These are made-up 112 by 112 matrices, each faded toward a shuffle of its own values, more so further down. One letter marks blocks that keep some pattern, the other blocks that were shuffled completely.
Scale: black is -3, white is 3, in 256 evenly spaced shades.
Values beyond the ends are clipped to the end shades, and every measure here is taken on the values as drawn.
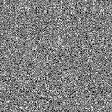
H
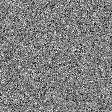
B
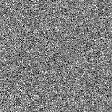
H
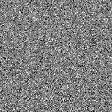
H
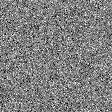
B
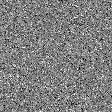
B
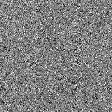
H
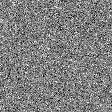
B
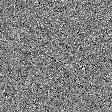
B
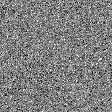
B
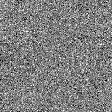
H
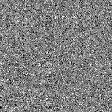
H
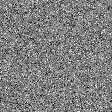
B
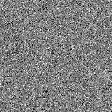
H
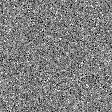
B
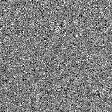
H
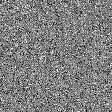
B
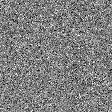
B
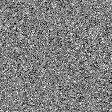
H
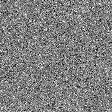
B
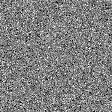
B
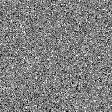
H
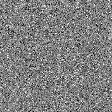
H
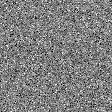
B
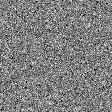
B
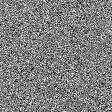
B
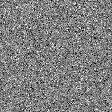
H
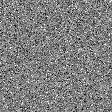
B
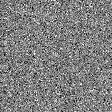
H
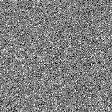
H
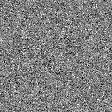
H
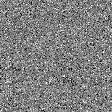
H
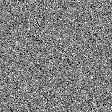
B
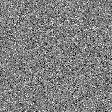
H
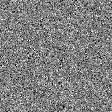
H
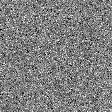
B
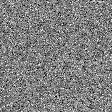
B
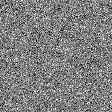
H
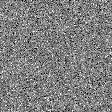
H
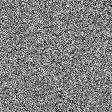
H
